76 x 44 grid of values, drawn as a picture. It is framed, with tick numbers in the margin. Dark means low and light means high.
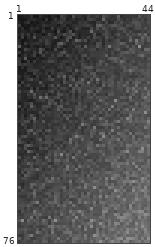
Slope: up to the bottom right. Ninth with the lowest average: top left. Odd rows or columns: none. Grain: fine. Ninth with the highest average: bottom right. Stripes: none. Average level on the scale: 30%.
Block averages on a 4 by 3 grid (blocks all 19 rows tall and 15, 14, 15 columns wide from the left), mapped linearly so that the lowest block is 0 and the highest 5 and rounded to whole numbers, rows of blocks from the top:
012 | 123 | 234 | 345
